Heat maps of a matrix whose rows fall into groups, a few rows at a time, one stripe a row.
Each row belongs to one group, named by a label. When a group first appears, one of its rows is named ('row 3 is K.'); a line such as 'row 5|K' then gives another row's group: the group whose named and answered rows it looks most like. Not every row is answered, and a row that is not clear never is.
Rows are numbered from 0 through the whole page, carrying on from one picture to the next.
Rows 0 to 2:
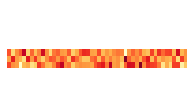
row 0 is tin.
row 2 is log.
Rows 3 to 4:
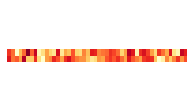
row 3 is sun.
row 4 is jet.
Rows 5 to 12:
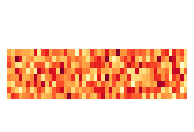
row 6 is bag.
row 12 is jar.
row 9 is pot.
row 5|pot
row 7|log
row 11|log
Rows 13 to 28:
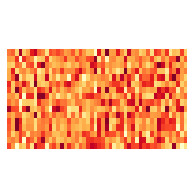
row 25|bag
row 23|pot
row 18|jet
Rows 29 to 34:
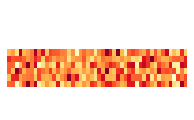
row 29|pot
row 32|bag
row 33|jar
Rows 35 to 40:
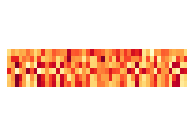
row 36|jar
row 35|jar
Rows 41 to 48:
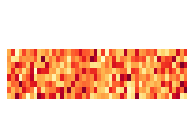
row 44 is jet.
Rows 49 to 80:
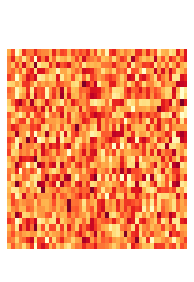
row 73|jar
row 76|sun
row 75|bag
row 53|sun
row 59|log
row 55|log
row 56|log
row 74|jar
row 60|tin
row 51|jet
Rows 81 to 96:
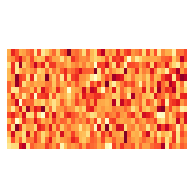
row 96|tin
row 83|pot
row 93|bag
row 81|jar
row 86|bag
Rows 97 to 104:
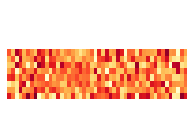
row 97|bag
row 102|tin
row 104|sun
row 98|pot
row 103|pot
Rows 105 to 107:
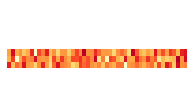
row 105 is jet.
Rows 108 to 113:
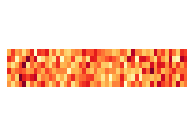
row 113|tin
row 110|tin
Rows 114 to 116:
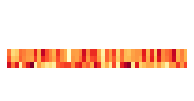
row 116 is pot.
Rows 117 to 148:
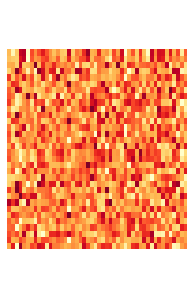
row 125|log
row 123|bag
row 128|jar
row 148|pot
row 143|jar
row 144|log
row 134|log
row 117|tin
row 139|bag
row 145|sun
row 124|sun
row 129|tin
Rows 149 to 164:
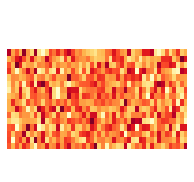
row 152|sun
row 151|bag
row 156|tin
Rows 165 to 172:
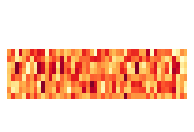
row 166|log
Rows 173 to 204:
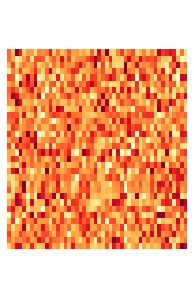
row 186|sun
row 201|tin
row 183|jet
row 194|tin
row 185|jar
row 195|tin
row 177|sun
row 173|bag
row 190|jar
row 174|log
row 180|jar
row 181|bag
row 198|jet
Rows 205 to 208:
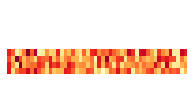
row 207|pot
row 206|bag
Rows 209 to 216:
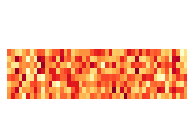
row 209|log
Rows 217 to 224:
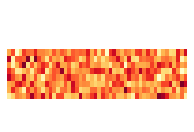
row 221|jet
